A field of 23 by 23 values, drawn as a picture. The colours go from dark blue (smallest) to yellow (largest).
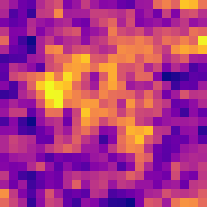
Mirror symmetry: none. Odd rows or columns: none. Grain: blotchy. Stripes: none.
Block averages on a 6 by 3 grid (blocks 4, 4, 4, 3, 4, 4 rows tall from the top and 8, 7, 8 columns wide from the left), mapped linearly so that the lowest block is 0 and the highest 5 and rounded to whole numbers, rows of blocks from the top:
1 2 3 | 1 5 4 | 5 5 1 | 0 5 1 | 1 1 1 | 0 0 2
